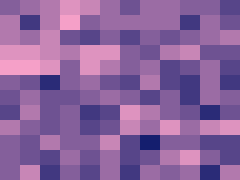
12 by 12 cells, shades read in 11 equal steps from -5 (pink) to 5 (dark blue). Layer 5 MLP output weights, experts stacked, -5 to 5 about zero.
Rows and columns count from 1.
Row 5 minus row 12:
-5 -2 -7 0 -6 -1 -3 0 2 2 -5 4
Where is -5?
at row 2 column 4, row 5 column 1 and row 5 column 2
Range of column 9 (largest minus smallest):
6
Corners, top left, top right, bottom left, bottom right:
0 2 0 -2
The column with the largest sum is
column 12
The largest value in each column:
2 3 4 1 3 2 3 5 2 3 4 3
